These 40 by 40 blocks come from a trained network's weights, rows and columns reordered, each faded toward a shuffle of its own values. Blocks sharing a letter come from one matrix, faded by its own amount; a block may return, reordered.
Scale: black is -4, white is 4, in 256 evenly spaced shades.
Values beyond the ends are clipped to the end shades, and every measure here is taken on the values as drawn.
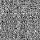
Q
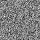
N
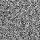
N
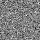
N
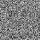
Q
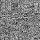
Q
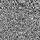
Q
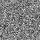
N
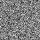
N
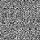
Q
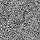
N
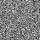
N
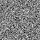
N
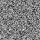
Q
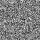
N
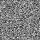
N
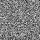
N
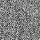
Q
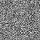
Q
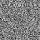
Q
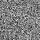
N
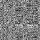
Q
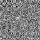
Q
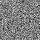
N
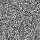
N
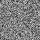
N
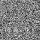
Q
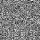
Q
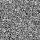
N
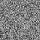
Q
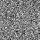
Q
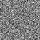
Q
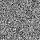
N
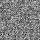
N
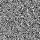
N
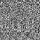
Q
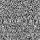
Q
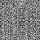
Q
